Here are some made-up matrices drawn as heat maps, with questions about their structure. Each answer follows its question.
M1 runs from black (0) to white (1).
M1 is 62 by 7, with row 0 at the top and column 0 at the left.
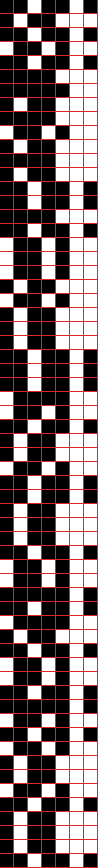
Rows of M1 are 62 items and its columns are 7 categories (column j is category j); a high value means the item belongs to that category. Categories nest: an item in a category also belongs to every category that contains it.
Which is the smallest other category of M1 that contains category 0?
6
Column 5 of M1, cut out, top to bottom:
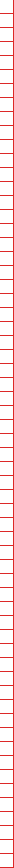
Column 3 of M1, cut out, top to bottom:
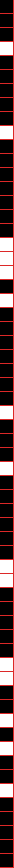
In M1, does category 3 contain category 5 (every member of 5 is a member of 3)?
no
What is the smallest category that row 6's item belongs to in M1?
6
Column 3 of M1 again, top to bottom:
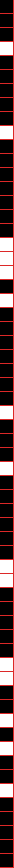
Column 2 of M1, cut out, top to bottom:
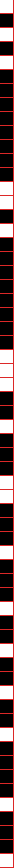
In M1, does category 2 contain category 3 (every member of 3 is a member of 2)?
no
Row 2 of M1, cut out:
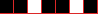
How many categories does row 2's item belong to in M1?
2
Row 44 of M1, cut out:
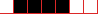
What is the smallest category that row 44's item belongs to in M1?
0
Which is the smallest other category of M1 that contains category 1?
4
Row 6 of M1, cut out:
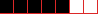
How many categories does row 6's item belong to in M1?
2
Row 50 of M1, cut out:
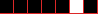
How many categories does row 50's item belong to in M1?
1
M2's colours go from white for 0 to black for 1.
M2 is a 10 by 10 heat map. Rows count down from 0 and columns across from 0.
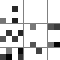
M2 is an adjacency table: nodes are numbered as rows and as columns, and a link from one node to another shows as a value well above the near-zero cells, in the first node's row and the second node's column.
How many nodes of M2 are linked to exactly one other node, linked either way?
0
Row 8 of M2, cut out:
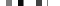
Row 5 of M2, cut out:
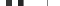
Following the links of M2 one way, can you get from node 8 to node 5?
no
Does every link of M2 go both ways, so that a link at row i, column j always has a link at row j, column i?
no
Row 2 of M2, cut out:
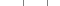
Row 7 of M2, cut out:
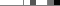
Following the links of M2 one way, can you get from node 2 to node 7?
no
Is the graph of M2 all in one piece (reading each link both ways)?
yes
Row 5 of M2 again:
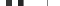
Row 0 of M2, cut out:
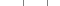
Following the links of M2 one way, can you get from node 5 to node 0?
yes
